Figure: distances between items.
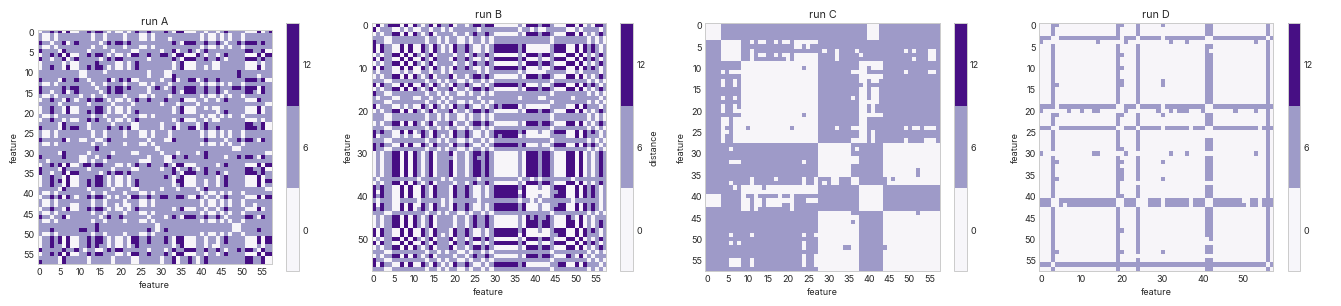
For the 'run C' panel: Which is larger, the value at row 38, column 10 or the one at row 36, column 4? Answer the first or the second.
the second
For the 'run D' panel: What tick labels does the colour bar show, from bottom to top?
0, 6, 12
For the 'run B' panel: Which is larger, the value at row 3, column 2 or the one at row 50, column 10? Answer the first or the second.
the second
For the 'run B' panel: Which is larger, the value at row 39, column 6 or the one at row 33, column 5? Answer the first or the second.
the second
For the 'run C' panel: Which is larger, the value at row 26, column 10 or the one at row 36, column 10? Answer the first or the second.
the second
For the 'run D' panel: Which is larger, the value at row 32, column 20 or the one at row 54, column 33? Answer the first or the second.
the first
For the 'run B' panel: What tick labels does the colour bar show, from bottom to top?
0, 6, 12
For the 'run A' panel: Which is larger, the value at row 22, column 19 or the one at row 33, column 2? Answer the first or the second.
the second
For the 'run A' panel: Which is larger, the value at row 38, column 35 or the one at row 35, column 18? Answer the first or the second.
the first
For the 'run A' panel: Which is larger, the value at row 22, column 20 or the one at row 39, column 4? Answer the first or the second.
the second
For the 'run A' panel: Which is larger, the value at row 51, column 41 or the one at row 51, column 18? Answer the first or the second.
the second
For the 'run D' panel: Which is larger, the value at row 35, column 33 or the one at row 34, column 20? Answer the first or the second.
the second
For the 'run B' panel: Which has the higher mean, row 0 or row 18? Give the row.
0
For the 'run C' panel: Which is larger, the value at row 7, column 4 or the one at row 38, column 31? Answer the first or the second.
the second
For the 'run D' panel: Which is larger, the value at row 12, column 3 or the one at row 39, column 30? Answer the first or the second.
the first
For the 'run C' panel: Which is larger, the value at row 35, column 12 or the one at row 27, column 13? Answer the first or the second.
the first
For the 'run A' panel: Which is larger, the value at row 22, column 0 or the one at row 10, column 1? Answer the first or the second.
the second
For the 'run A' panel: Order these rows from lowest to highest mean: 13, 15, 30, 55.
13, 30, 55, 15
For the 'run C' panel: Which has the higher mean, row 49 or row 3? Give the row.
3
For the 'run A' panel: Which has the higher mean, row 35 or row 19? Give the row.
35
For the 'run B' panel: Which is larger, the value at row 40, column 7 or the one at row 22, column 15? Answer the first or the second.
the first
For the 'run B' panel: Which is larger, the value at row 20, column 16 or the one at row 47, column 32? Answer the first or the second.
the first
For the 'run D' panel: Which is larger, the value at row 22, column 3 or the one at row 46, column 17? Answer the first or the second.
the first
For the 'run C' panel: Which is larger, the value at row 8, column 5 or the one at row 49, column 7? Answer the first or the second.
the second
